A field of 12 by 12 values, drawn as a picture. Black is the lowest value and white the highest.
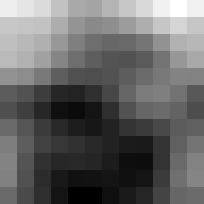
Lone odd cells: none. Stripes: none. Calmest part: bottom middle. Slope: up to the top. Ninth with the lowest average: bottom middle.
